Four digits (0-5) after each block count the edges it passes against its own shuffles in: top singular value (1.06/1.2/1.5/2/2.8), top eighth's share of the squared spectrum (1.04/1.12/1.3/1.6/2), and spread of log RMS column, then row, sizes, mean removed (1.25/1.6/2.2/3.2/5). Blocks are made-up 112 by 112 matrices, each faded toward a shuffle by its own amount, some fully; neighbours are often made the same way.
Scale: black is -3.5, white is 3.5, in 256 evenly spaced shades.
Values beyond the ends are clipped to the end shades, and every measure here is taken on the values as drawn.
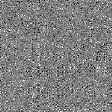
4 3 2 2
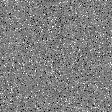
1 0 0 0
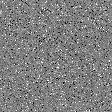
0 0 0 0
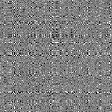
5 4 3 3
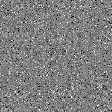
3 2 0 1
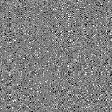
4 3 2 2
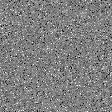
3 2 0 0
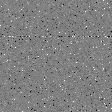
3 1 0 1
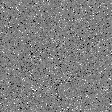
0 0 0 0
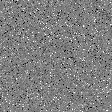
0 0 0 0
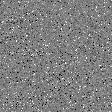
0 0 0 0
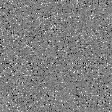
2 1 1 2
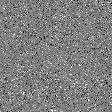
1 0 0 0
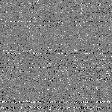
2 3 2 3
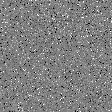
0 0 0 0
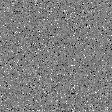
1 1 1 1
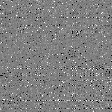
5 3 2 2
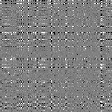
5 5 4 4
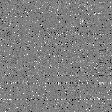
4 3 1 2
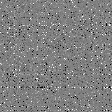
4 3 2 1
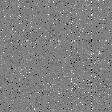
4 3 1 1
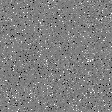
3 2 0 0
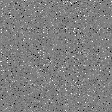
3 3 1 1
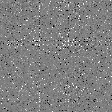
4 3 1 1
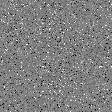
2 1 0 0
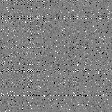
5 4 2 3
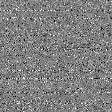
2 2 0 3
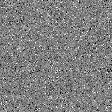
3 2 1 1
